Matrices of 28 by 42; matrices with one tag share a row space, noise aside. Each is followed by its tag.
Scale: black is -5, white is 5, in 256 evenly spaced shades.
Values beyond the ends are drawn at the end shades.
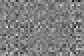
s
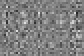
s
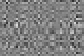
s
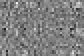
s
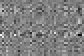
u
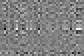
s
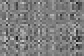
s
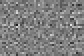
s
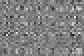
s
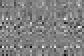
u
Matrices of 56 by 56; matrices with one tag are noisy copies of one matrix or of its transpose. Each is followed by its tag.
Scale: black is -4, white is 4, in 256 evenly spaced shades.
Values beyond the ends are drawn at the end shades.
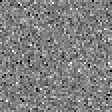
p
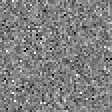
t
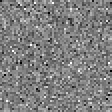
p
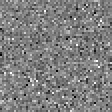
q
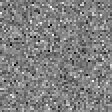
t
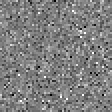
q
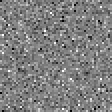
p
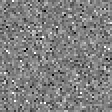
t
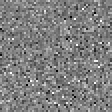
q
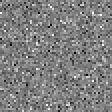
t
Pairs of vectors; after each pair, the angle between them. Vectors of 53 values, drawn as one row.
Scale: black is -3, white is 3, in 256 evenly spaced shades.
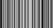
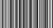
partly opposed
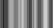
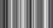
nearly parallel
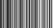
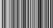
nearly opposite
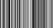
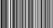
partly opposed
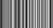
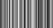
partly opposed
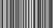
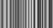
nearly parallel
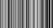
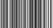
nearly opposite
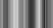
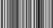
partly opposed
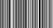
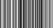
partly aligned
